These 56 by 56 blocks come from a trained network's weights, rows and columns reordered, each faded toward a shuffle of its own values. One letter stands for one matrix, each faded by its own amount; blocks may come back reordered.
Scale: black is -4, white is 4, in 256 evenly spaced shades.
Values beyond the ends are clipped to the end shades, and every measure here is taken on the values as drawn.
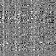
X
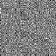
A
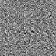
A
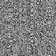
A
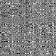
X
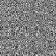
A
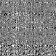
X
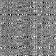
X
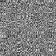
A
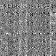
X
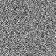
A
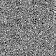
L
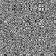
A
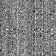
X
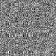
A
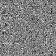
L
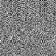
A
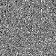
L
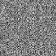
A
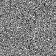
L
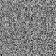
A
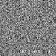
A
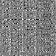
X
